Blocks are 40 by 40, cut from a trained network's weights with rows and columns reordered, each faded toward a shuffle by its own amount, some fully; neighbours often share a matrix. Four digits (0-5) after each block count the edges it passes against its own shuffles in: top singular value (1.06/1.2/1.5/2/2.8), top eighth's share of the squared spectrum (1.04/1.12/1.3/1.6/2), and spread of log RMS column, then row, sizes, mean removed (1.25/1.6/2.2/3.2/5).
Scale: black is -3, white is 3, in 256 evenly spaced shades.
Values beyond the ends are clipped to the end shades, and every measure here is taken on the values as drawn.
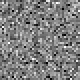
0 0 0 0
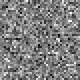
0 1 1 0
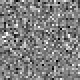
2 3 1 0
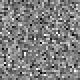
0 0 0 0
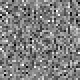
2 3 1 1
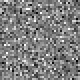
0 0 0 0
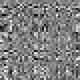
4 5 3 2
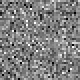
2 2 0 0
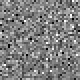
1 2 0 0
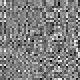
4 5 3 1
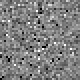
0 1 1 0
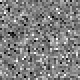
0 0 0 0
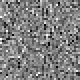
1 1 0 0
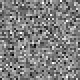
2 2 0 0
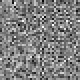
3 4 2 0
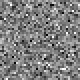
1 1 0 0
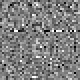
2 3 0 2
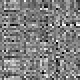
3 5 3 2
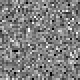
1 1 0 0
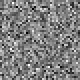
0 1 0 0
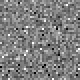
0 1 0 0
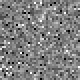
1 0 0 0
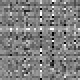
3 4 3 0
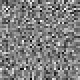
3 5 2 2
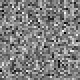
3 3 1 0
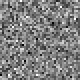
0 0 0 0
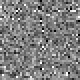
2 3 1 1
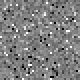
0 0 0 0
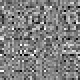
3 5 2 3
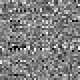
3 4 2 2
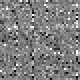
2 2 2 0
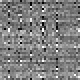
3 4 3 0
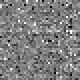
1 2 1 0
